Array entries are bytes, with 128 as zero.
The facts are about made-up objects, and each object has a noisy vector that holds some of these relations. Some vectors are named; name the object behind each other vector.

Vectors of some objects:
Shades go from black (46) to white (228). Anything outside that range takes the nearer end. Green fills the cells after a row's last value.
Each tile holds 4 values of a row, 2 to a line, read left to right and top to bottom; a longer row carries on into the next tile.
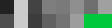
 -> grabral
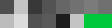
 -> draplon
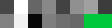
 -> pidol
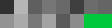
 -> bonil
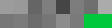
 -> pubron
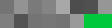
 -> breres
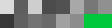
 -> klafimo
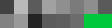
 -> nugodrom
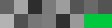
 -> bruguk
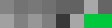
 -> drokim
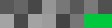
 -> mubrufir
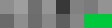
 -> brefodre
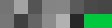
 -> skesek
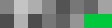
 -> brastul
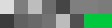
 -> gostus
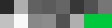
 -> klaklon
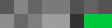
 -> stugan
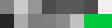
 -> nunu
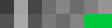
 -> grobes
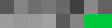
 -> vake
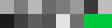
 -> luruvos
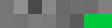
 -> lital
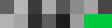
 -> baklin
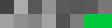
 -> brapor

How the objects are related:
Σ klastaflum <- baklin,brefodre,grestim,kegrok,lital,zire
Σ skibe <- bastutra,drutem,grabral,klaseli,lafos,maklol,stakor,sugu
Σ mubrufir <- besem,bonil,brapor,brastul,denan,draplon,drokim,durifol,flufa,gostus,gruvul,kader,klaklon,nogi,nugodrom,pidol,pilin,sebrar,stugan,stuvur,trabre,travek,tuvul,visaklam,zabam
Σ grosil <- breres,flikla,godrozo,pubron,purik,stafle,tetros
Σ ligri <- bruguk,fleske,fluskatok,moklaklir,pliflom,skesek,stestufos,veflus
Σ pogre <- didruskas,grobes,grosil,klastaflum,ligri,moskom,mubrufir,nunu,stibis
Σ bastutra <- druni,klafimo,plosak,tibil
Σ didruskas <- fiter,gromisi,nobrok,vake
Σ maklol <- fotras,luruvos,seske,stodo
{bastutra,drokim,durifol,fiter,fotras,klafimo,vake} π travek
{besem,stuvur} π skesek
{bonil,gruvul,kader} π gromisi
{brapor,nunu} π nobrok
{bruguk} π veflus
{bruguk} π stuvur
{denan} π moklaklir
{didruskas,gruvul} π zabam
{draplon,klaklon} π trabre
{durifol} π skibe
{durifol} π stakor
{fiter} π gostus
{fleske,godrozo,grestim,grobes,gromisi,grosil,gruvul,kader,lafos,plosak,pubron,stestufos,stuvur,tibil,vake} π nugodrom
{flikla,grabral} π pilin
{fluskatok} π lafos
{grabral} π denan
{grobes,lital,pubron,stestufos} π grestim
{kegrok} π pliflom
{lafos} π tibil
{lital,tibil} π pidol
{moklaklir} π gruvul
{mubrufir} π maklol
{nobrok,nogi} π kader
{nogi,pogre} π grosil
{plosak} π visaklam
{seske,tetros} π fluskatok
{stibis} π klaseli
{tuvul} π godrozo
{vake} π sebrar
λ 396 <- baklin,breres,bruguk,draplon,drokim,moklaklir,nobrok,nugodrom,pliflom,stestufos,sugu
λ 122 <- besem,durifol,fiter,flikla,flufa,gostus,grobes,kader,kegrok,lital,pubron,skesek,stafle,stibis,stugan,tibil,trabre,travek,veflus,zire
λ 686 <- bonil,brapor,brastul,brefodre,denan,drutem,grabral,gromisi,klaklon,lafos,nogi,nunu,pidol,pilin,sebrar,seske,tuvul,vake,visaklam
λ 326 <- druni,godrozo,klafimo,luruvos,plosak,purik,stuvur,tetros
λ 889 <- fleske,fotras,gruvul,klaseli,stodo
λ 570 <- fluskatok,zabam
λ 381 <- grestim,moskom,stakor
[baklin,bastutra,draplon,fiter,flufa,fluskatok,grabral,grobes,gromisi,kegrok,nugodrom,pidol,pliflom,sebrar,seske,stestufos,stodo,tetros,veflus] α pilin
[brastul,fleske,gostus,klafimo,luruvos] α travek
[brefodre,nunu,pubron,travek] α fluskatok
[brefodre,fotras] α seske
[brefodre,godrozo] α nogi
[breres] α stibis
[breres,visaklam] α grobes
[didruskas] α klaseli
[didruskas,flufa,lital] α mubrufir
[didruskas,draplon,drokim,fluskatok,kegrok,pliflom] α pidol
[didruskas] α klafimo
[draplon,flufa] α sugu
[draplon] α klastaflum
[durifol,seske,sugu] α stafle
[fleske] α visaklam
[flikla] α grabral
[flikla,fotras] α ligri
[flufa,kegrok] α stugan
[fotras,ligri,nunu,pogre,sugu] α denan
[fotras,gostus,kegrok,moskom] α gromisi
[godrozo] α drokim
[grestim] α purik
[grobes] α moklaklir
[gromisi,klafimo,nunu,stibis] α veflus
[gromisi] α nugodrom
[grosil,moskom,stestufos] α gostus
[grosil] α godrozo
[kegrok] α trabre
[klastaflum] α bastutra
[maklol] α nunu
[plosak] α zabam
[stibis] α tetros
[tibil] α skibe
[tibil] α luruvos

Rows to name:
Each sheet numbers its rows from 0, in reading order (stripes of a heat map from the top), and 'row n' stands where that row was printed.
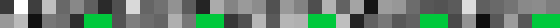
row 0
pilin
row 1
flikla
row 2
sugu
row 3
moklaklir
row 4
veflus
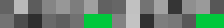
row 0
pliflom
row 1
sebrar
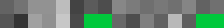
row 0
klaseli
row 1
tibil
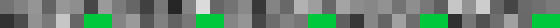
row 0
plosak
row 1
fiter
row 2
stodo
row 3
maklol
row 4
travek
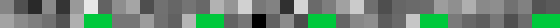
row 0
bastutra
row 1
pogre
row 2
fluskatok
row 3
ligri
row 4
grestim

